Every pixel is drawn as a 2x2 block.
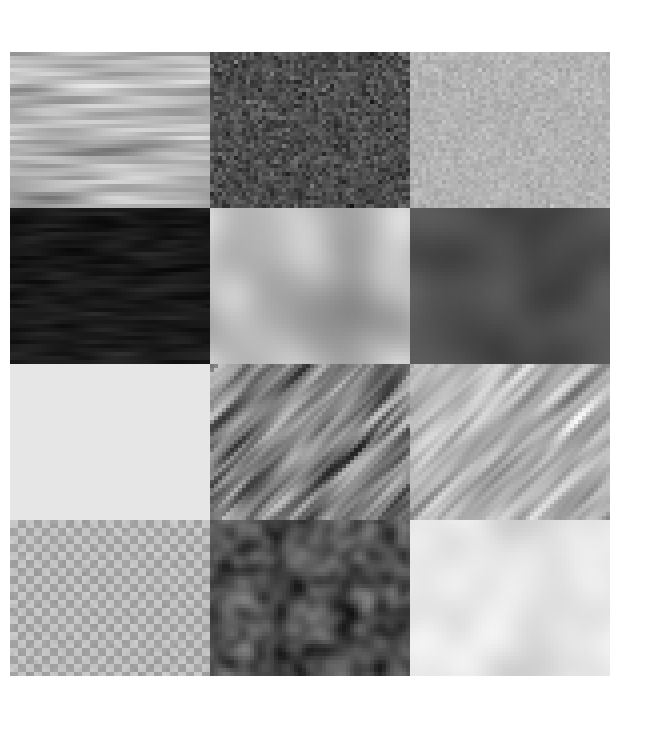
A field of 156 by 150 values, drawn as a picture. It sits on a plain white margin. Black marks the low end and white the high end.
It is made of 4 by 3 panels. Panel 1,1: high, streaked across. Panel 1,2: low, fine-grained. Panel 1,3: high, fine-grained, faint in contrast. Panel 2,1: very low, streaked across, faint in contrast. Panel 2,2: high, smooth. Panel 2,3: low, smooth, faint in contrast. Panel 3,1: very high, flat. Panel 3,2: middling, slanting up to the right, strong in contrast. Panel 3,3: high, slanting up to the right. Panel 4,1: high, checkered. Panel 4,2: low, blotchy. Panel 4,3: very high, smooth, faint in contrast.
